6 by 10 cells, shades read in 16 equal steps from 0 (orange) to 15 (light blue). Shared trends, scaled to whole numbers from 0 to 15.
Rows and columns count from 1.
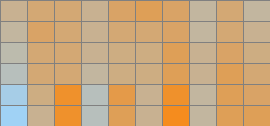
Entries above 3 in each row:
10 10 10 10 7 8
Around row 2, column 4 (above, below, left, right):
8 8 6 6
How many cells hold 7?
6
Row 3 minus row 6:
-5 -2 5 -3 3 -1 4 -1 1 3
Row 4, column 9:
4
